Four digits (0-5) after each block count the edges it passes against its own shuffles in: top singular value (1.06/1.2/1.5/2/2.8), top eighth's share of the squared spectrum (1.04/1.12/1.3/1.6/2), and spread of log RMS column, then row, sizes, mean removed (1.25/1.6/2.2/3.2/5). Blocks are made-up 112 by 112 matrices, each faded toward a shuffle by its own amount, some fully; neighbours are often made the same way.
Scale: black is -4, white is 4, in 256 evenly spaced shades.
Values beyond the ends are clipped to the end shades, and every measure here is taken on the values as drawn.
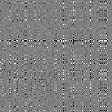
5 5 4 3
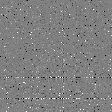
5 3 1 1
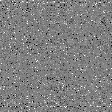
4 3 1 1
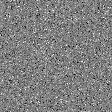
2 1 0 0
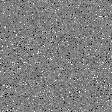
1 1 0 2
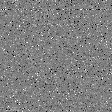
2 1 0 1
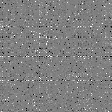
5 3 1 2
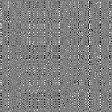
5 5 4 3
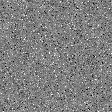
2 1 0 0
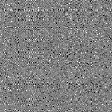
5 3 2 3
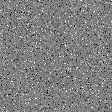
1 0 0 0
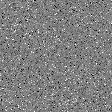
0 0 0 0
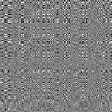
5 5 4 4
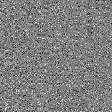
4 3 1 1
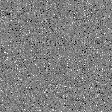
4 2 1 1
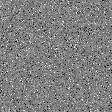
1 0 0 0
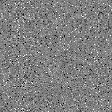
4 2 1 1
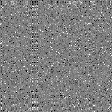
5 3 2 2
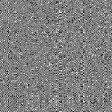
5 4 3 2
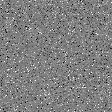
3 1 0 0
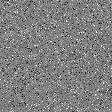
0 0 0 0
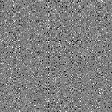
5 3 2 2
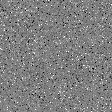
2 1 0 0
